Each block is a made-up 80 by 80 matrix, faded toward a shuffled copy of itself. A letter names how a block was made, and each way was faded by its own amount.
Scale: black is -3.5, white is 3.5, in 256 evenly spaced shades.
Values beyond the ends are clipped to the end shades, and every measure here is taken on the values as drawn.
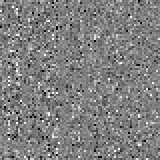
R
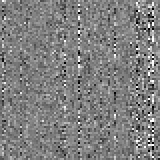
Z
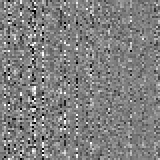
Z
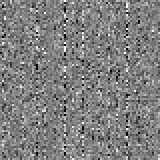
Z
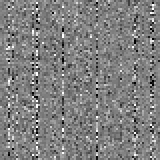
Z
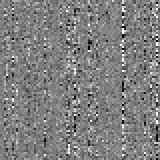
Z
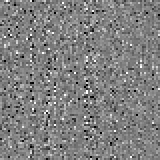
R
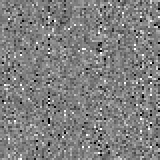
R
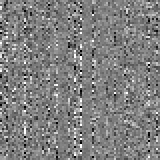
Z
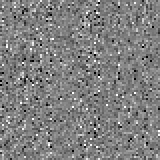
R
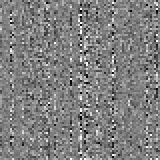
Z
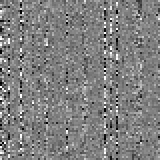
Z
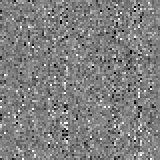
R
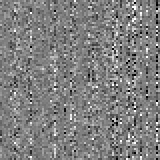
Z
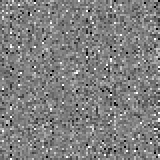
R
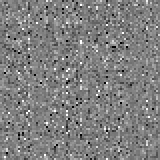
R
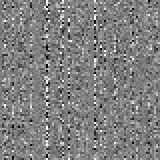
Z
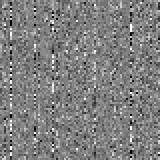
Z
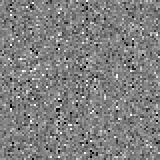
R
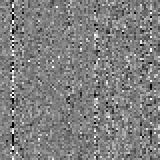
Z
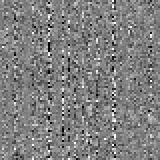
Z
